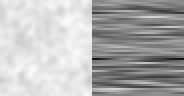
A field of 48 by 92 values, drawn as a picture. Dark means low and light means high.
The table splits into one row of 2 panels. Panel 1,1: very high, blotchy, faint in contrast. Panel 1,2: middling, streaked across, strong in contrast.
